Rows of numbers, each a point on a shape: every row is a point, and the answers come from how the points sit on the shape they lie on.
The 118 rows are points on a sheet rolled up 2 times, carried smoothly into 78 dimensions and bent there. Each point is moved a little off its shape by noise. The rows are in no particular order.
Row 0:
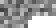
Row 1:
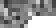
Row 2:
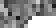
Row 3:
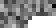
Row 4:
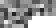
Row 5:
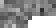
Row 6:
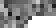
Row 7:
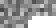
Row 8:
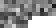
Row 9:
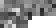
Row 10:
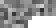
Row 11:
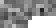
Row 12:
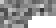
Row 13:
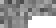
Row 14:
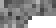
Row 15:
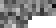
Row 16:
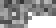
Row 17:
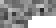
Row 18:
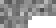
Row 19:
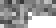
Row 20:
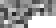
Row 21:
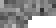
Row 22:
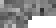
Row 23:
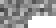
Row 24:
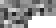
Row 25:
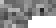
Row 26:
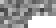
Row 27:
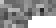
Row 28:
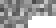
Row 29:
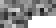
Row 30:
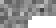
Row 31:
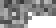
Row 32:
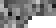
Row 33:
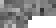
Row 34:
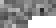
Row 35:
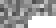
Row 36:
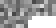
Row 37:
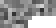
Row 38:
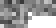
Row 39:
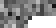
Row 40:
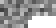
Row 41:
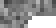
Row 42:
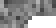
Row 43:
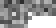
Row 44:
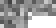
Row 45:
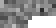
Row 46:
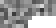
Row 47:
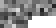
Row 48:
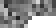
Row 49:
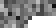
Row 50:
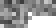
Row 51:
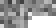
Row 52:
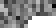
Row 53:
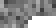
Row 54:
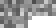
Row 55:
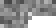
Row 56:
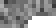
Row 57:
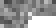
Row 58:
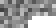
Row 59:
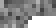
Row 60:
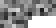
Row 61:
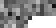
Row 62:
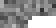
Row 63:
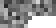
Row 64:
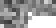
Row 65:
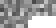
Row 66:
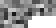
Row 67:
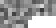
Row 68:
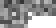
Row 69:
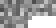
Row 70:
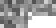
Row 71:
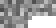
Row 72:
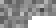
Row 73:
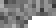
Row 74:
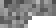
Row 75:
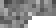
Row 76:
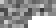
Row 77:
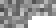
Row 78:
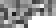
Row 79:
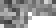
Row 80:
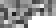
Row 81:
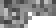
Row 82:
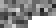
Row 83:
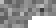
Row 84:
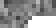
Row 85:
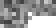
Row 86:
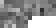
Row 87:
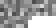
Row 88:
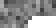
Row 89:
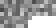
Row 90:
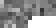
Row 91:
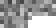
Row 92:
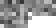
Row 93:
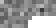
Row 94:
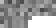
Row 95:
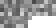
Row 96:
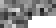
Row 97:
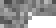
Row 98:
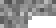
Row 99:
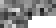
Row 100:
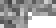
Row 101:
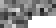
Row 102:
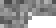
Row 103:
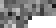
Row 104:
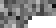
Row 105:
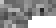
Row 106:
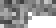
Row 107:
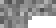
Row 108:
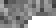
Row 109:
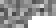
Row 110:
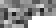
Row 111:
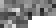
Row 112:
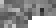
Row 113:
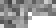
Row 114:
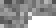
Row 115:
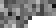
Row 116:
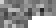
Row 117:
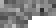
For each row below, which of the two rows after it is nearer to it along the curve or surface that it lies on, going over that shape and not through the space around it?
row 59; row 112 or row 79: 112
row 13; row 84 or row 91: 84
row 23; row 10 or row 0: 0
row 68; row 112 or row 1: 1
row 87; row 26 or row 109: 109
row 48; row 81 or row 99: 81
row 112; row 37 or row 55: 37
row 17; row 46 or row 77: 46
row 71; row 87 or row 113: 87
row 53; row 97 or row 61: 97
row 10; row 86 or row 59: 86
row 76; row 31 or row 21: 21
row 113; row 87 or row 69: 69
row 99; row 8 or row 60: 60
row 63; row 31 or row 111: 31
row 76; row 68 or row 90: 90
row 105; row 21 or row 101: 21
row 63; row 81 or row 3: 81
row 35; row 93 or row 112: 112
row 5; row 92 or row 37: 37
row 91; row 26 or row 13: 26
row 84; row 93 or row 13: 13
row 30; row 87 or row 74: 74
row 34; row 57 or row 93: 57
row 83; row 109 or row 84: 84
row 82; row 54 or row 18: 54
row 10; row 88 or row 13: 88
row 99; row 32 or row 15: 15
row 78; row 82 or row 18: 82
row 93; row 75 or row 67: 75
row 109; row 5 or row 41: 5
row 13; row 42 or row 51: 42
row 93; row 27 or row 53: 53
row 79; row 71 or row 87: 71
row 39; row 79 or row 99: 99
